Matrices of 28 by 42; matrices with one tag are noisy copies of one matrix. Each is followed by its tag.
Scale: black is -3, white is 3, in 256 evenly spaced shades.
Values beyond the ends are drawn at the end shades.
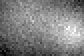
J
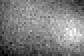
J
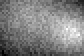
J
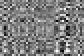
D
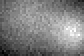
J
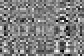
D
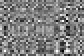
D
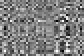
D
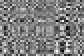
D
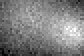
J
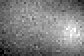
J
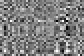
D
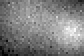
J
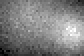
J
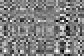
D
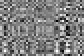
D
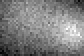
J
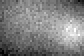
J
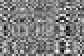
D
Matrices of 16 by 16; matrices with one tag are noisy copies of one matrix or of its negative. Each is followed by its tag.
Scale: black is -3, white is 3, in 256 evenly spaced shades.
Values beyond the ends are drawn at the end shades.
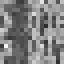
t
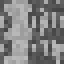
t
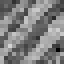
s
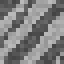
s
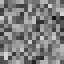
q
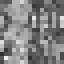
t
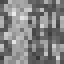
t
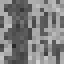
t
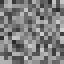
q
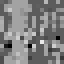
t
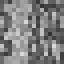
t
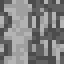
t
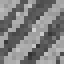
s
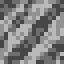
s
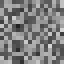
q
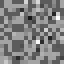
q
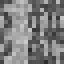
t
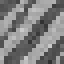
s
